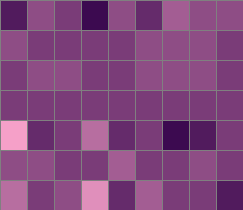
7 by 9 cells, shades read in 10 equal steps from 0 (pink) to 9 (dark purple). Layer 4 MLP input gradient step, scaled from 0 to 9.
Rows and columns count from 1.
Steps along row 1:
down up up down up down up same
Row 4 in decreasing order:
6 6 6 6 6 6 6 6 6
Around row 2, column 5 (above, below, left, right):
5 6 6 5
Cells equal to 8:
3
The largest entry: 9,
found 2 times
